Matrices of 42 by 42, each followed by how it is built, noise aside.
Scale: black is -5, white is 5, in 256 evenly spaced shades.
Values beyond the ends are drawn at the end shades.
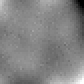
smooth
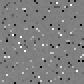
sparse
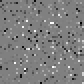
sparse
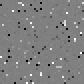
sparse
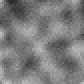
smooth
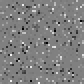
sparse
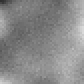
smooth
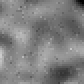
smooth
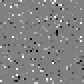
sparse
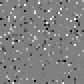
sparse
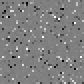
sparse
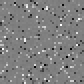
sparse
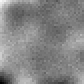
smooth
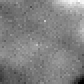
smooth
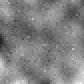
smooth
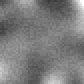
smooth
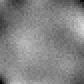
smooth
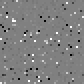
sparse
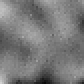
smooth
